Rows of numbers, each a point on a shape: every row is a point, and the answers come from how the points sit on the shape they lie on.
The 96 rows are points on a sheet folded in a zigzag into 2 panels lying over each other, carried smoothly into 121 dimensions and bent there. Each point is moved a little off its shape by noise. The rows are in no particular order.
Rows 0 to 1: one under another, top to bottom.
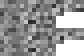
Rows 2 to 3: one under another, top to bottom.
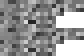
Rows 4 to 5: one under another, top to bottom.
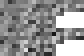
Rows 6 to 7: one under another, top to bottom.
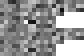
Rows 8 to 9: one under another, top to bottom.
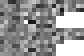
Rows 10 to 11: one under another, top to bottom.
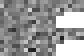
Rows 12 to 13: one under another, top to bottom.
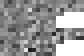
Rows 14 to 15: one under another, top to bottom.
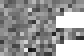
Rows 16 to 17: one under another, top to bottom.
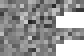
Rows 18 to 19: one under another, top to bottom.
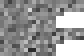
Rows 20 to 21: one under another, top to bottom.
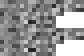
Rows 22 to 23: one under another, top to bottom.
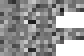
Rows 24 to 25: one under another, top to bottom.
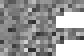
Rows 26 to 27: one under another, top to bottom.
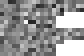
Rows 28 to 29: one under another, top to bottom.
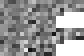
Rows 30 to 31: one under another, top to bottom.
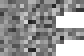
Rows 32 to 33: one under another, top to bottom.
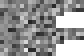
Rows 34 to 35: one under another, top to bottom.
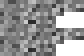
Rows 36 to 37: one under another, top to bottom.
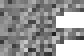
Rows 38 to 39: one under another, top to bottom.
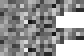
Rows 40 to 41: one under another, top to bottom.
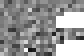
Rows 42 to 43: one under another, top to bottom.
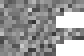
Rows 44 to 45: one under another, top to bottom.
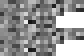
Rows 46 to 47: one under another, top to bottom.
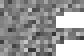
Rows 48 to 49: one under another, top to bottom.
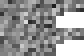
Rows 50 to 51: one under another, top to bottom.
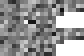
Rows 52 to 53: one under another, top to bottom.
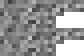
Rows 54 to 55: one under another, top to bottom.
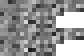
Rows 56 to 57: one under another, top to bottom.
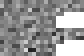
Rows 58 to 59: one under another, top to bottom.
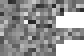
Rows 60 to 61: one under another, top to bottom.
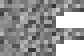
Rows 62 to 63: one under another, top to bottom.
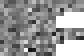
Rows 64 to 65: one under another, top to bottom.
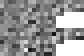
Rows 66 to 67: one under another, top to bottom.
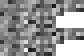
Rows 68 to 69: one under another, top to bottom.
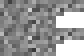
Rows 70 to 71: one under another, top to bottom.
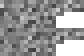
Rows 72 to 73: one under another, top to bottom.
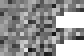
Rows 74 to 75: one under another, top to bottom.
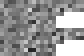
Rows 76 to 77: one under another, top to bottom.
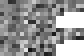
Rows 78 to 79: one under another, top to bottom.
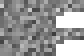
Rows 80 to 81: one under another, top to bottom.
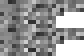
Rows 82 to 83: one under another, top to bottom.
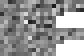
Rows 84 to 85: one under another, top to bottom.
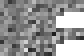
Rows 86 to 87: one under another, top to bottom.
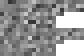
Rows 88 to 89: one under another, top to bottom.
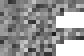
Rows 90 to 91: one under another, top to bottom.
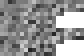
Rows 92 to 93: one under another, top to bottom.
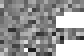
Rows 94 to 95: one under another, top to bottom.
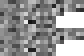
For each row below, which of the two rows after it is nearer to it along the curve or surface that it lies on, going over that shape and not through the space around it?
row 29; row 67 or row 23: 67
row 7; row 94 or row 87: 94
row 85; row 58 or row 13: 58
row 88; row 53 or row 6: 53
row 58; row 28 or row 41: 41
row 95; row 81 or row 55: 55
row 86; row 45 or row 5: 5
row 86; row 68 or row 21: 68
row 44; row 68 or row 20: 20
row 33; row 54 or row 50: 54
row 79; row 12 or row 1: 12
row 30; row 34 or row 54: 34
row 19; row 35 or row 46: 35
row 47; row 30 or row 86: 86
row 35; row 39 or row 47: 39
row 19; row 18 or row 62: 62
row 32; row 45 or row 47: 45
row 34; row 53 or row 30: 30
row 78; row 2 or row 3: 2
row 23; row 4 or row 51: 51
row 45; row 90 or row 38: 38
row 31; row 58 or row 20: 20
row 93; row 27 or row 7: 7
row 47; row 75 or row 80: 80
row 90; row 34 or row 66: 66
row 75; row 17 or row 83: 17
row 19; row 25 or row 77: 77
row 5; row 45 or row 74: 45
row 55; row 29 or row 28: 29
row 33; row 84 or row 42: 84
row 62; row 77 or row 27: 27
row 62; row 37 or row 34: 34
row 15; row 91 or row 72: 91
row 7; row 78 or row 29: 29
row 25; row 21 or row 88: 88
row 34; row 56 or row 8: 8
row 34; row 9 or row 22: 9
